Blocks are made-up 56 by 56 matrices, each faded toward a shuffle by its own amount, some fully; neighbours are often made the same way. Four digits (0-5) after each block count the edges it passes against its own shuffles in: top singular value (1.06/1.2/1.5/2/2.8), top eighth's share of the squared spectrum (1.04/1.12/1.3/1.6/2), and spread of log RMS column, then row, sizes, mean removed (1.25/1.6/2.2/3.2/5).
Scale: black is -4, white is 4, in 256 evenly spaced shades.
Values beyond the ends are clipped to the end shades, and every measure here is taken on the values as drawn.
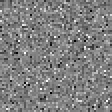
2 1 0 0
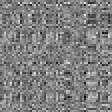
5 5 3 3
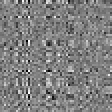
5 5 3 3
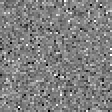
1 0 0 0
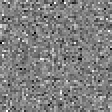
3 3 1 1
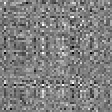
4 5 3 3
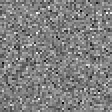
1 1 0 0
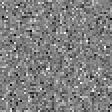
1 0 0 0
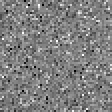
1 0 0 0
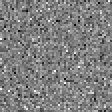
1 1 0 0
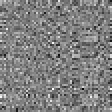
4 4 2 2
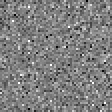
3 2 1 0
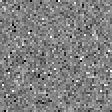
0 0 0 0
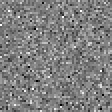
0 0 0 0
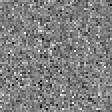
0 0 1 1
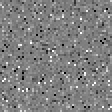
0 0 0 0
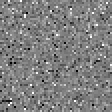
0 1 0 0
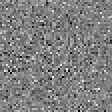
3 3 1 1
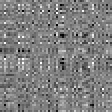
4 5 3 3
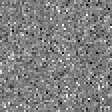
1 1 0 0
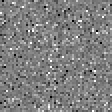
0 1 0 0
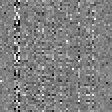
4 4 3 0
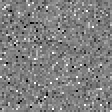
0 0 0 0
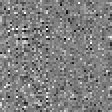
3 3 2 1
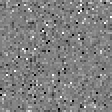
1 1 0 0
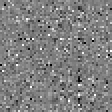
3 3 1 1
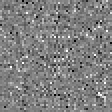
3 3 2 1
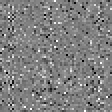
3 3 2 0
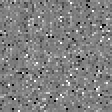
1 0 0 0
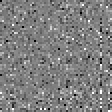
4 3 2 1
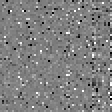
3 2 1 0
